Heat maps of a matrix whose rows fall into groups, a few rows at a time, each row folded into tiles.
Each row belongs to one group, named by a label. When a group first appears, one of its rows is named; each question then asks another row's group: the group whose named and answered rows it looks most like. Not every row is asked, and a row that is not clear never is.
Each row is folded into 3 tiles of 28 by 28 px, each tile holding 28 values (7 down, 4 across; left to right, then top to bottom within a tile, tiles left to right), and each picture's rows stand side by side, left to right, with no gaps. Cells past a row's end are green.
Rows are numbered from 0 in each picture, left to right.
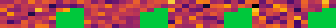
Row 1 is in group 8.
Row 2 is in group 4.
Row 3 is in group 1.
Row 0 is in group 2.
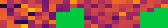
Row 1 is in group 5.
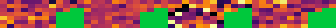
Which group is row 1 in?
4
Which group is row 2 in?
2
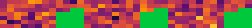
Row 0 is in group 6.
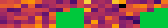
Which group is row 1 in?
4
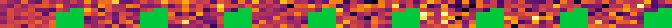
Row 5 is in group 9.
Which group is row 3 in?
4
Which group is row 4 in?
1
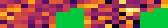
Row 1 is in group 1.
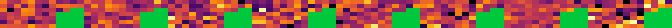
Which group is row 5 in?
2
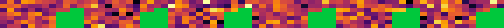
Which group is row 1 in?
2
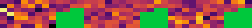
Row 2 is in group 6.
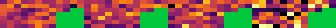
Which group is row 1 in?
6
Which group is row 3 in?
2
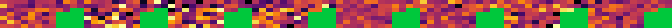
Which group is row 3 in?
8
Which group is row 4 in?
4
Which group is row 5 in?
4
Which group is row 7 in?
1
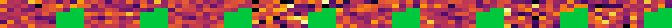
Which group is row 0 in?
4
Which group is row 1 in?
9
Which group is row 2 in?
9
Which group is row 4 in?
1
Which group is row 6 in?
1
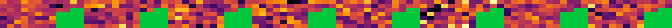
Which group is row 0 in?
5
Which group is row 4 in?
6
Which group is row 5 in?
2
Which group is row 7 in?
9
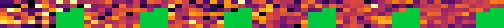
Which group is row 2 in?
9
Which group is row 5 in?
8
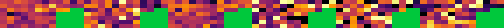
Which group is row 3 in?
4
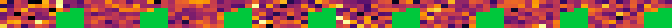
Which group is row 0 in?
1
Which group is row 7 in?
1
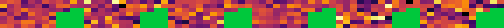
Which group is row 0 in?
9
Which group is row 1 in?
4
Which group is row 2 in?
6
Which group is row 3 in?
8
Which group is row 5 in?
2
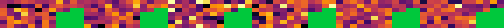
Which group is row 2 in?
4
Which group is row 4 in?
6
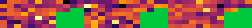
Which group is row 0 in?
6
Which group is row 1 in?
6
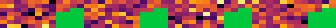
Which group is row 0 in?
2
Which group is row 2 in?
5
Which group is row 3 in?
4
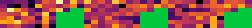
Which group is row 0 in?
8
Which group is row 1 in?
4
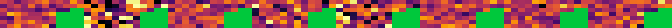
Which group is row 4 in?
9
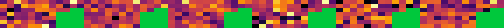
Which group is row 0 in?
2
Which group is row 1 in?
5
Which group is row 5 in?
9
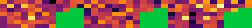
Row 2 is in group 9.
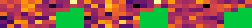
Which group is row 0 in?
5
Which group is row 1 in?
5
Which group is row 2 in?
4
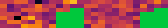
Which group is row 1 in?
2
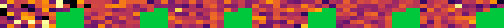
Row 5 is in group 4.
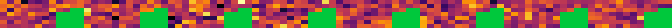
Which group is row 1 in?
1
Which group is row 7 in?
2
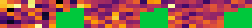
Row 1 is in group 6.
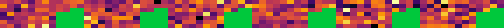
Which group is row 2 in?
5
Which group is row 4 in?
8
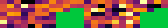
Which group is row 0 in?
8
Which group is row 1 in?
8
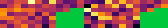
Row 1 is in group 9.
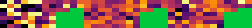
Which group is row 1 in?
1
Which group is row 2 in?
2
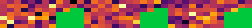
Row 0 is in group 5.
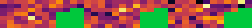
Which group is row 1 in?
9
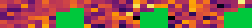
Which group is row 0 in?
2
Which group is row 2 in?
5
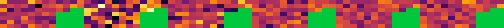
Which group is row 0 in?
4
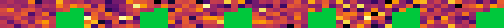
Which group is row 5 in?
4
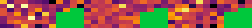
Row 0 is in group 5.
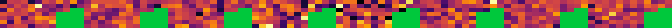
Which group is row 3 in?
2
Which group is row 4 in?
9
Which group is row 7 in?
6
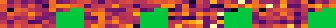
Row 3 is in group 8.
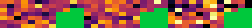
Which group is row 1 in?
5
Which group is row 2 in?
8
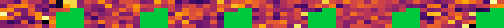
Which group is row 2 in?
8
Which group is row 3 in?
9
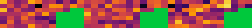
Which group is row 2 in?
1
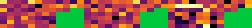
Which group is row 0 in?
4
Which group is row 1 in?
5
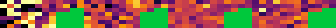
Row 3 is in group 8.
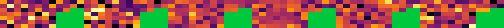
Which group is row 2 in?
9
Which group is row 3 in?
2
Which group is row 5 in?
9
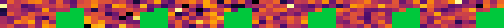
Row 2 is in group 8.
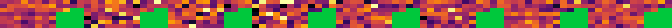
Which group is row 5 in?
6
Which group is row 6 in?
9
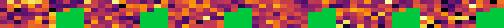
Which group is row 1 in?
4
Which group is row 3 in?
5
